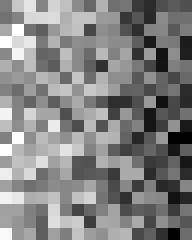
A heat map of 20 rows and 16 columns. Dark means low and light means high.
Ninth with the lowest average: middle right. Slope: up to the left. Stripes: none.
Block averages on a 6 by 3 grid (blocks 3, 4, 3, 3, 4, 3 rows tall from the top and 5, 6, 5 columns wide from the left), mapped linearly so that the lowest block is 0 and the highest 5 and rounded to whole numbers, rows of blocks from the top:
531 | 431 | 430 | 530 | 531 | 431
